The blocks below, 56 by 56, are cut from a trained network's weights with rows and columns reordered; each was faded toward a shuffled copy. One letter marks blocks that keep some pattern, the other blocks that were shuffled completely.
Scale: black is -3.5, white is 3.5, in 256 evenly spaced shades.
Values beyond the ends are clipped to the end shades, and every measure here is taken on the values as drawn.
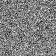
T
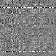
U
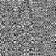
U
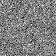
T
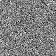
T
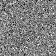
T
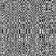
U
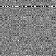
U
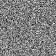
T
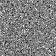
T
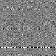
U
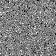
T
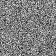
T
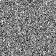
T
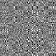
U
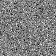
T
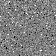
T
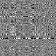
U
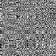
U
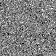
T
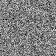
T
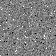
T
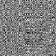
U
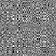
U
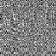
U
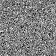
T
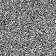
T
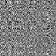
U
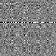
U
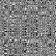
U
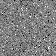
T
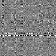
U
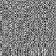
U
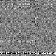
U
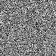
T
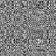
U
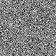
T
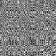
U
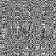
U
